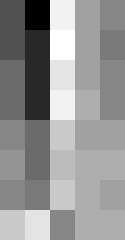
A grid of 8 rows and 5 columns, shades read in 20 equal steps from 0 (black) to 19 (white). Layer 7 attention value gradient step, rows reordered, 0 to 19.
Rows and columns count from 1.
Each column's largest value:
15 17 19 13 13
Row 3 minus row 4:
0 0 -1 -1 0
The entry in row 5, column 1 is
10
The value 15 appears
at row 5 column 3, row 7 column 3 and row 8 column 1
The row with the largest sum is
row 8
